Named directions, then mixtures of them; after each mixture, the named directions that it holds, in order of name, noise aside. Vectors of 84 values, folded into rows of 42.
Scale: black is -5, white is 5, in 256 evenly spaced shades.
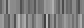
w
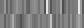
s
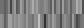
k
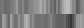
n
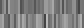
w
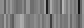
s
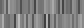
w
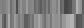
k, n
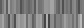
w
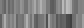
n, w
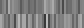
w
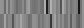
s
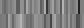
k, s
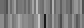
k, w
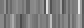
s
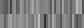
k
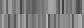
k, w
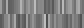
w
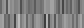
w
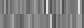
s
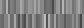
w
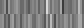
s, w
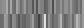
k, w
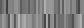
n, w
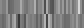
s, w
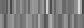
k, s
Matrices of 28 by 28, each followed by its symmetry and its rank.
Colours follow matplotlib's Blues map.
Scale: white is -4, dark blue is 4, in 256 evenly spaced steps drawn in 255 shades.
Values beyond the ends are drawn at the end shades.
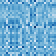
neither, rank three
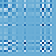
symmetric, rank one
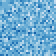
antisymmetric, full rank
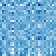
neither, rank three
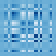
symmetric, rank one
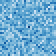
neither, full rank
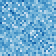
symmetric, full rank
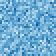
neither, full rank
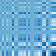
symmetric, rank one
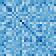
symmetric, rank five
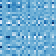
neither, rank three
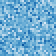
antisymmetric, full rank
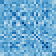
symmetric, rank five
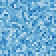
antisymmetric, full rank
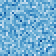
symmetric, full rank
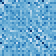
symmetric, rank five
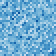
symmetric, full rank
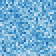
neither, full rank
